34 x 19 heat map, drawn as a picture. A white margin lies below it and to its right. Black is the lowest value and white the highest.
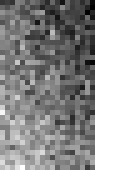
The halves do not mirror each other. The texture is fine-grained noise. No single row or column stands out from its neighbours. Values rise toward the bottom left. The bottom left is the ninth with the highest average.
